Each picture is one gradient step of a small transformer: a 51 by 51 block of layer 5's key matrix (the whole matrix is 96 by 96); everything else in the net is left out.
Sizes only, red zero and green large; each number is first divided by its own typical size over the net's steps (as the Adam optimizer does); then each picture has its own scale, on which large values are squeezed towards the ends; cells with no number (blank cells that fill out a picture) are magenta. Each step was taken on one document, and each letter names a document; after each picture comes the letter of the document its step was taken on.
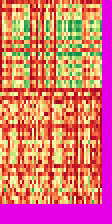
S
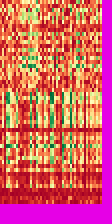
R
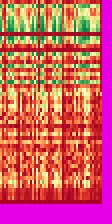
S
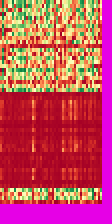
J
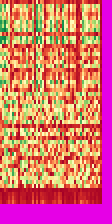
S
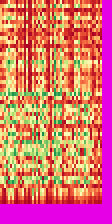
S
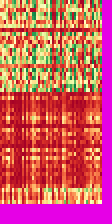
J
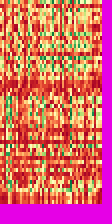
R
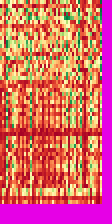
R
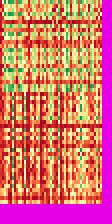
J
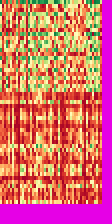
J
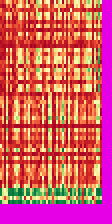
J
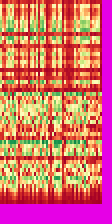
S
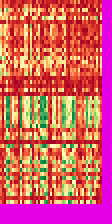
R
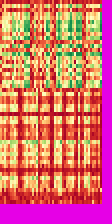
S
